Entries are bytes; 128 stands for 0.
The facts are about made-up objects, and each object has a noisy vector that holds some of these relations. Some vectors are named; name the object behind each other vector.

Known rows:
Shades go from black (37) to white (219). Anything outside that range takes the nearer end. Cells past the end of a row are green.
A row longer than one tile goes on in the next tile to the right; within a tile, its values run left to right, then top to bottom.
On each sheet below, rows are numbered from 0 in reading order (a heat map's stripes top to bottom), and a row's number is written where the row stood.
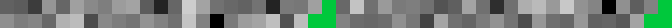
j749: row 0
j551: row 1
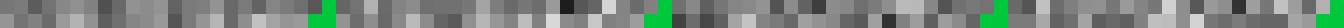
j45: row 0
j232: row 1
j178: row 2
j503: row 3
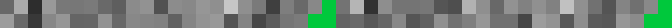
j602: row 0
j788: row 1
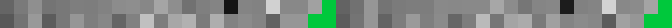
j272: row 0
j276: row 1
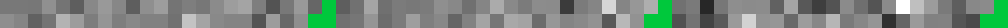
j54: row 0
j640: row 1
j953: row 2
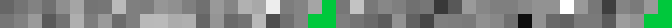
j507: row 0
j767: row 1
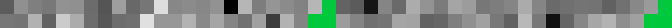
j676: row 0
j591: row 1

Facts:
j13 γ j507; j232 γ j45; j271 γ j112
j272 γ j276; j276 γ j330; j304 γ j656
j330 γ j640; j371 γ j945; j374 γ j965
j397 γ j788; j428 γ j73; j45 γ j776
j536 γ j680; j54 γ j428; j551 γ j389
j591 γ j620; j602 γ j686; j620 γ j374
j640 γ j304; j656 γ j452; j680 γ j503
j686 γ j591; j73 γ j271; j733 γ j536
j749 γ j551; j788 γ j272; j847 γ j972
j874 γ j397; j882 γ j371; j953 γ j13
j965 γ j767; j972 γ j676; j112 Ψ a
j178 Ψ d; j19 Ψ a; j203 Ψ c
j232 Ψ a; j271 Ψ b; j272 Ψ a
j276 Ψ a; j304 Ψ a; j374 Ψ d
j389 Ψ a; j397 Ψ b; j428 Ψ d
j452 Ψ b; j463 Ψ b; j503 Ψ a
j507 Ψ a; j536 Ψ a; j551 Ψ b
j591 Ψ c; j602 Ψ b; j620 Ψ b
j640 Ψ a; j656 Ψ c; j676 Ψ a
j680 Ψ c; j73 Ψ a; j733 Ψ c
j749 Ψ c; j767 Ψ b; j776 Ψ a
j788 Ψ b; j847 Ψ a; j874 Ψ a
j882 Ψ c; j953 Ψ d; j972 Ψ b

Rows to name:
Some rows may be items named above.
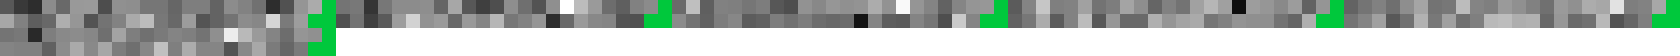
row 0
j882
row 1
j953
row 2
j452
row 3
j389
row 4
j507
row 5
j13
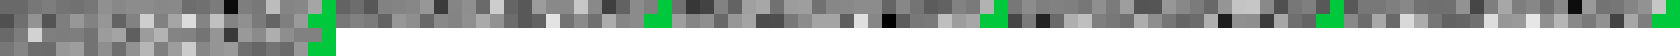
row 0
j874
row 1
j945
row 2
j680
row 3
j428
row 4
j847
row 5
j73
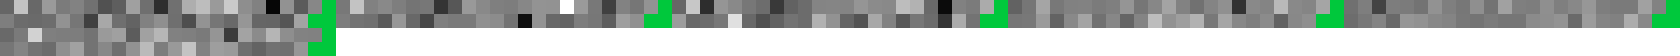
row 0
j551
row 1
j767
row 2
j972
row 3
j19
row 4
j330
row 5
j73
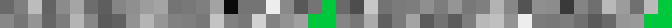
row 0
j776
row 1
j536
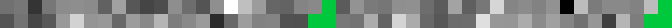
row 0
j953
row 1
j676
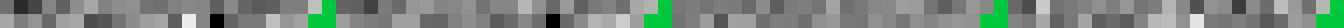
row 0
j733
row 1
j656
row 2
j965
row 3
j536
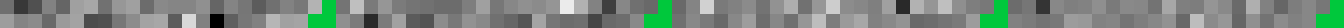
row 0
j680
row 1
j271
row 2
j112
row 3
j686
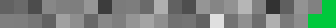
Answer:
j371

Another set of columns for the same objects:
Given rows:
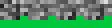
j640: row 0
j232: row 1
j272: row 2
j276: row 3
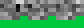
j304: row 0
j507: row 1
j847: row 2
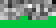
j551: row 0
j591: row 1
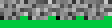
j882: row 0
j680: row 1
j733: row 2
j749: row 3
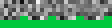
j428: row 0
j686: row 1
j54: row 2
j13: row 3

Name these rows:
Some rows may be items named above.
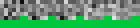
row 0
j428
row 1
j54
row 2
j54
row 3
j271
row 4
j602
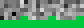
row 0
j656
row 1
j452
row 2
j271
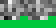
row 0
j686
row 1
j965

